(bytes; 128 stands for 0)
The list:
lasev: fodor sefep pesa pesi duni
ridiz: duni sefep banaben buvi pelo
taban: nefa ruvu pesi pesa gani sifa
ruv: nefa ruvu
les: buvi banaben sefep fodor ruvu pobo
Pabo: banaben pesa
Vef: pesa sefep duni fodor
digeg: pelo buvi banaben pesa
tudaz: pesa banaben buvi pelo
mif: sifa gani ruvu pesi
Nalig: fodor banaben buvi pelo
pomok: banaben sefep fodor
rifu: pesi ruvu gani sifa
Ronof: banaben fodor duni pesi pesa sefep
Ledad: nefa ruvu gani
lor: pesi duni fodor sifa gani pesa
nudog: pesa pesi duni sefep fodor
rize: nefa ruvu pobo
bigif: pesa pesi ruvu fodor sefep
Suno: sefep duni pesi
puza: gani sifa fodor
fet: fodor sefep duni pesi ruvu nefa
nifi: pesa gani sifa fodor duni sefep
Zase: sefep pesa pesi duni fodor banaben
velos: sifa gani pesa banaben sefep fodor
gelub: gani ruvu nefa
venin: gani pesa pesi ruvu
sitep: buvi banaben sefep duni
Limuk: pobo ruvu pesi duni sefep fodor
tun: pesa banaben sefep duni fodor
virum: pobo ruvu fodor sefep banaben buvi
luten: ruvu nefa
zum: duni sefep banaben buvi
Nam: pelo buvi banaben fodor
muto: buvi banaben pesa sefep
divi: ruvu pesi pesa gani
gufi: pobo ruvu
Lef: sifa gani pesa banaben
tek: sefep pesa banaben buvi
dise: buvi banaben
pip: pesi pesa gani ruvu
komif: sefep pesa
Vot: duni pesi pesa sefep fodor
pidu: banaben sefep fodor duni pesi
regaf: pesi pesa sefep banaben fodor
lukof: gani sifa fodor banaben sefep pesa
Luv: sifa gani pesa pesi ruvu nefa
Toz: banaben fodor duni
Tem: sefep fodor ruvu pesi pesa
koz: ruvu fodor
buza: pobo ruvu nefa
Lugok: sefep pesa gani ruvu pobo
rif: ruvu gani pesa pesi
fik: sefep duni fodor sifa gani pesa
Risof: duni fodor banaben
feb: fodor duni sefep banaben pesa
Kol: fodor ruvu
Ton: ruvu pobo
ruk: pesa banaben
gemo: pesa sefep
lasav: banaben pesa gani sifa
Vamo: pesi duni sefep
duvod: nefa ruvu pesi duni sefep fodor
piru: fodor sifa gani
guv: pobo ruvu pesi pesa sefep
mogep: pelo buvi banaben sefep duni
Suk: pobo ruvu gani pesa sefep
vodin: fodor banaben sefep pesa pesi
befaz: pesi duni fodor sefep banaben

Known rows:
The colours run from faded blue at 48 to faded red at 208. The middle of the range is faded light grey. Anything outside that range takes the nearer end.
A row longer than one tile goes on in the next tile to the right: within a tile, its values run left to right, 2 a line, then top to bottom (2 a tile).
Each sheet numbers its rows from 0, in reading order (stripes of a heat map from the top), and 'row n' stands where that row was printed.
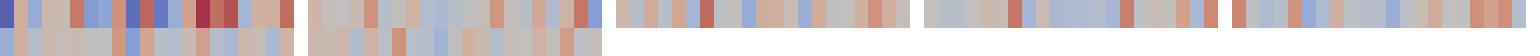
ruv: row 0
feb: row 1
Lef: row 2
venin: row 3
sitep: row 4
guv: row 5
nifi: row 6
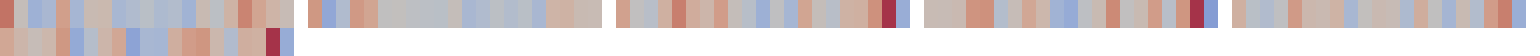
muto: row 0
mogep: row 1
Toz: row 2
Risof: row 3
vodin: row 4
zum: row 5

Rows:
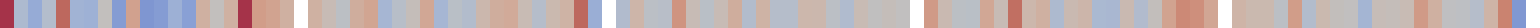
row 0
dise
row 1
ridiz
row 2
virum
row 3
lasav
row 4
fik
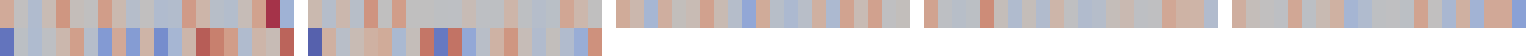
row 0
pidu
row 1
lukof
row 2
bigif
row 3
les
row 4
lasev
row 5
Ledad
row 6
buza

